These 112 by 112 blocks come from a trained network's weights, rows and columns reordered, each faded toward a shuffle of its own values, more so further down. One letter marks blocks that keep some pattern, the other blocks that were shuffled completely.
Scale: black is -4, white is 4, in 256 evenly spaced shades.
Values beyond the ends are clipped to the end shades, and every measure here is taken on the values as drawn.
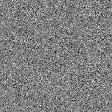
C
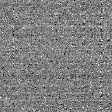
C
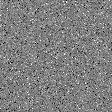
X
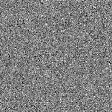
C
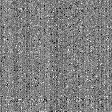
C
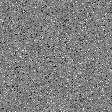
X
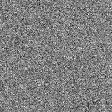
C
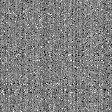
C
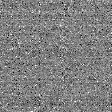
C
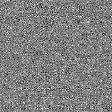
C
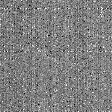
C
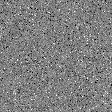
X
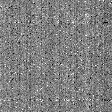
C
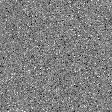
X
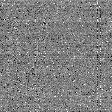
C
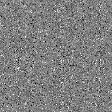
C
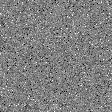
X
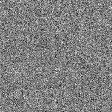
C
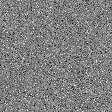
X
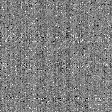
C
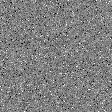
X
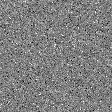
X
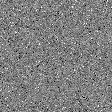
X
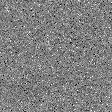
X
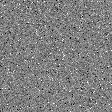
X
